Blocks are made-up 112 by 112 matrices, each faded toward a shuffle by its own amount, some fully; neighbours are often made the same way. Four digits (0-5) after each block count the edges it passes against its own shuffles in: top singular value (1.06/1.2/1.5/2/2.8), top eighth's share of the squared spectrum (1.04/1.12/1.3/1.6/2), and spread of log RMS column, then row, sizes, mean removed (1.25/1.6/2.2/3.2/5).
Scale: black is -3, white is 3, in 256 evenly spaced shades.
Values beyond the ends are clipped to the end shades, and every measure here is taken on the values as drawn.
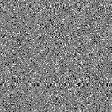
4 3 2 2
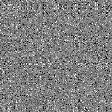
4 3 2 2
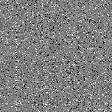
4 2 1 1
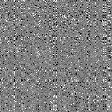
5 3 3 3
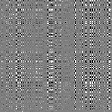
5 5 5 4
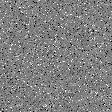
0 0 0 0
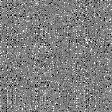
4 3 2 1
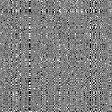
5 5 4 3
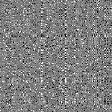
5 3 3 2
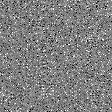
3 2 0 0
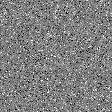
0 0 0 0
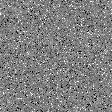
0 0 0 0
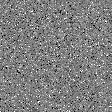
0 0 0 0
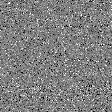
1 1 0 2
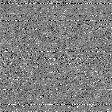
2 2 0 3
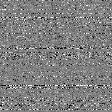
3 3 0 4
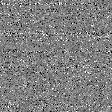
1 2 0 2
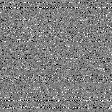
2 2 0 4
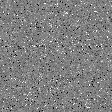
1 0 0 1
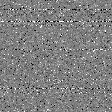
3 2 0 2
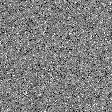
0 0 0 0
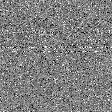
1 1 0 2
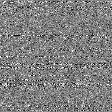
1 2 0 4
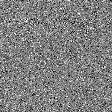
1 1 0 2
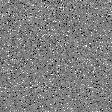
2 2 0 1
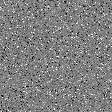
0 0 0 0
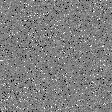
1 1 0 0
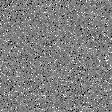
2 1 0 0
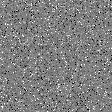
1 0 0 0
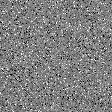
2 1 0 0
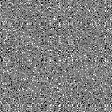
5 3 2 2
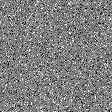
2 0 0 0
